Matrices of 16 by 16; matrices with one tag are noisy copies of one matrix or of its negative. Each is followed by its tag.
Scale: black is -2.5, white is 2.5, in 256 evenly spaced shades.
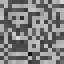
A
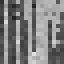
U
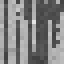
U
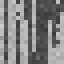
U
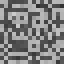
A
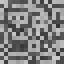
A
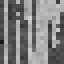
U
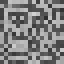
A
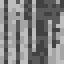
U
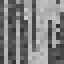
U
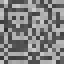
A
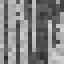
U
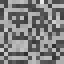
A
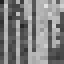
U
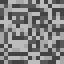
A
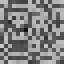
A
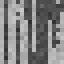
U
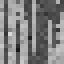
U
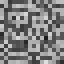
A
